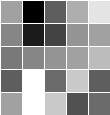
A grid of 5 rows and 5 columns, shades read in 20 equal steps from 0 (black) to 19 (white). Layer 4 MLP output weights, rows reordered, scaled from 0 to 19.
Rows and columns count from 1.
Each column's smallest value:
7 0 5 6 7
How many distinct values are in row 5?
5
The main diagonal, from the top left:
12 2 11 15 8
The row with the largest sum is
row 5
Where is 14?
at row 3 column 5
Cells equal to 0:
1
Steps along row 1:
down up up up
